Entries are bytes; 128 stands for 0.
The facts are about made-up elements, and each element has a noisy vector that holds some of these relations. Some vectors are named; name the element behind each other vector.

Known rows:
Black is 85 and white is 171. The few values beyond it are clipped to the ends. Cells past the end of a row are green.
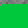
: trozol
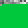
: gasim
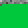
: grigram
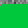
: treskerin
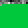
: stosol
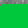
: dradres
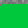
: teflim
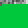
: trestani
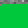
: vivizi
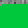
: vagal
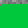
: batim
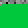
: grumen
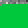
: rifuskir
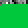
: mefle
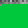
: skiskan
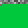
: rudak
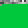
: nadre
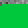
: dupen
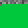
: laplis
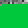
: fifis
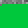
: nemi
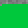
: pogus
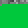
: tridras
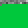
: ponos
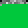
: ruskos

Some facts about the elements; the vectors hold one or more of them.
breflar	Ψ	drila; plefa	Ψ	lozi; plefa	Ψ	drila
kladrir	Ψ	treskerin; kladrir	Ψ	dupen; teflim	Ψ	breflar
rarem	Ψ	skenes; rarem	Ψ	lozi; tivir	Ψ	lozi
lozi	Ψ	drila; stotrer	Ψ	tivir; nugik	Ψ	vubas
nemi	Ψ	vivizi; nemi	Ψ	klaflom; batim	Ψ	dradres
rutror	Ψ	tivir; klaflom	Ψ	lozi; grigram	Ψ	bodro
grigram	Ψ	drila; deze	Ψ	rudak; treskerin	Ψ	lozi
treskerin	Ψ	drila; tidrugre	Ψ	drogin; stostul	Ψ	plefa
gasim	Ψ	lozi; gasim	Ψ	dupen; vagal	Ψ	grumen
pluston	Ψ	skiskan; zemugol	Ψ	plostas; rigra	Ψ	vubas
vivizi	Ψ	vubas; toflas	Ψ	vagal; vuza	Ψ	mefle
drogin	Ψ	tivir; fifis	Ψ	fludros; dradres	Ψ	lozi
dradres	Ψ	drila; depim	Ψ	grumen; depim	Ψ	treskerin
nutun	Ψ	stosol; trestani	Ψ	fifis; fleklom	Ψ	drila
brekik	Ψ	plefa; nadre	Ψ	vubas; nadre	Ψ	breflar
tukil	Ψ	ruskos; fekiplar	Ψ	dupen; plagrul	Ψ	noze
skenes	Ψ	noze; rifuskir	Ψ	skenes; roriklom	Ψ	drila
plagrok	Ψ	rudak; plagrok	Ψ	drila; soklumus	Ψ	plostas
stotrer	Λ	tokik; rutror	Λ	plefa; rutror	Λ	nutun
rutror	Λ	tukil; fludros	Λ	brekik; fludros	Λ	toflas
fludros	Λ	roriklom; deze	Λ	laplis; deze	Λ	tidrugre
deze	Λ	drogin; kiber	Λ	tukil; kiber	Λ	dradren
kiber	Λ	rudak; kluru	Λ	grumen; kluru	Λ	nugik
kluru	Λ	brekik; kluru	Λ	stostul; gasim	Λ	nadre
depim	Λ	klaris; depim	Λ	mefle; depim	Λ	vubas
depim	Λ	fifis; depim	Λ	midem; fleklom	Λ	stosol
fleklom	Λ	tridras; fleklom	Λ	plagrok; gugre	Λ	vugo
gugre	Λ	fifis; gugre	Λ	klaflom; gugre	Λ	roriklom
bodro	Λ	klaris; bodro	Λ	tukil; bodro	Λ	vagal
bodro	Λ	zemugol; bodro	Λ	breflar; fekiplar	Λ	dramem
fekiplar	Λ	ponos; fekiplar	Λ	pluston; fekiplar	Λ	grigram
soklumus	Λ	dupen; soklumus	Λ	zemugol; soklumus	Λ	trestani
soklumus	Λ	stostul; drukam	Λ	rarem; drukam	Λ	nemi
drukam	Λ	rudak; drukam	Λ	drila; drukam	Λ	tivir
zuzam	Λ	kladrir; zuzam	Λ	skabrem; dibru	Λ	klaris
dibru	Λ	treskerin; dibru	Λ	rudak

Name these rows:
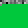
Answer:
kluru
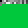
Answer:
zuzam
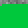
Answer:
dradren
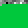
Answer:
tokik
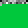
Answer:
tukil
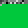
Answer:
gugre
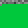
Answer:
nugik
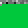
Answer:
brekik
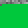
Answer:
stostul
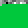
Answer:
stotrer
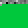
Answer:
toflas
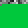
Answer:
fleklom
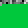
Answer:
fludros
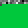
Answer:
deze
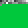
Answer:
bodro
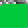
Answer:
kiber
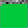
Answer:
roriklom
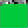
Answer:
vuza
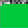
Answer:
nutun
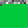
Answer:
zemugol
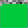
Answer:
rutror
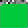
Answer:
depim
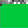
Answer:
soklumus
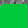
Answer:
vubas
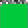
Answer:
dibru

